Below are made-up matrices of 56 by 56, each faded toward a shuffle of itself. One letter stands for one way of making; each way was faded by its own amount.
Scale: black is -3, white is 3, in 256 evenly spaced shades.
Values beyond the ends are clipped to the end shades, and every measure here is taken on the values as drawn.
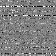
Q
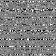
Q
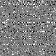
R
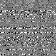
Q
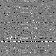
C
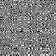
C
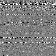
Q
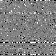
C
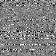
Q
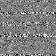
Q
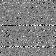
Q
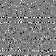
R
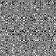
C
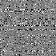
C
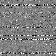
Q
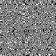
R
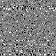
R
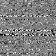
Q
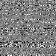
Q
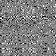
R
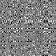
C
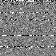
Q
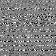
Q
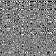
C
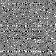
R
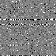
C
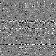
C
